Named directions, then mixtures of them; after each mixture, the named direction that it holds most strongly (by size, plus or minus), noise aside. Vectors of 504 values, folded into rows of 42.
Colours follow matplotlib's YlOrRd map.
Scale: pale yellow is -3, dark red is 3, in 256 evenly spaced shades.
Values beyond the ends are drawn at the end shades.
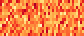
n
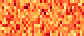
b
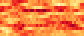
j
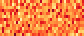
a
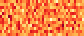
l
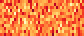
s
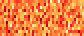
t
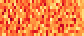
l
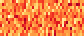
n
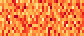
l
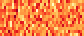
t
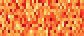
l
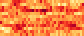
j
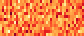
a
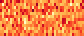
s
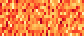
t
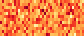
b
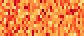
b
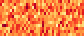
n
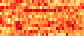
j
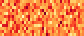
b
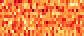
s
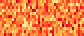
s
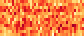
s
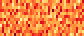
a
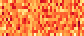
n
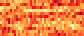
j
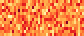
s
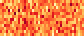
s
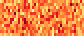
s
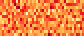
l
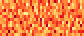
t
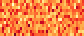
a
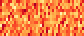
n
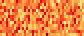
t
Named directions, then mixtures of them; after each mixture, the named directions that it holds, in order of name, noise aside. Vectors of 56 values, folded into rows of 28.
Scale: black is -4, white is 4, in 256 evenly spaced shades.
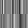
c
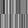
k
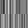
k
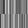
k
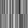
c, k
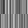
k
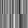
c, k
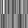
c, k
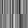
c, k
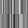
c, k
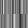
c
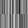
c, k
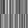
k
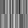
c, k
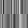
c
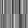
c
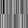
c, k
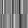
c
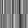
c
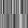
c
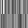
c, k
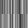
c, k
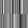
c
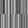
k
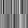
c
